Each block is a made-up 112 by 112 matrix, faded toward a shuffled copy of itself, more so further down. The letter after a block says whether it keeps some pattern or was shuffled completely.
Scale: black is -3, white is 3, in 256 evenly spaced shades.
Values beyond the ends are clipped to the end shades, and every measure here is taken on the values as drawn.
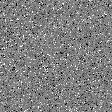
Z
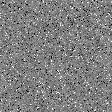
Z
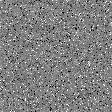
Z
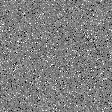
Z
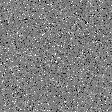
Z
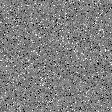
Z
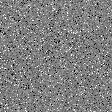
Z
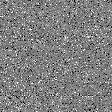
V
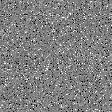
V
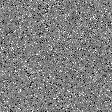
Z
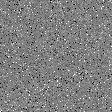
Z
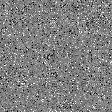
V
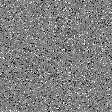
V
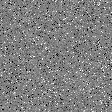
Z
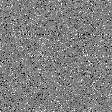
V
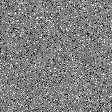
Z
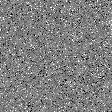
Z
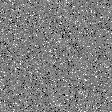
V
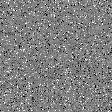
V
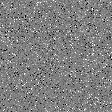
V
